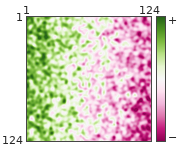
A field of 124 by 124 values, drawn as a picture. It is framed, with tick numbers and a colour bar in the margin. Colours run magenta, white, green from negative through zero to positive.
Stripes: none. Ninth with the lowest average: bottom right. Slope: up to the left. Grain: blotchy. Average level on the scale: 50%.
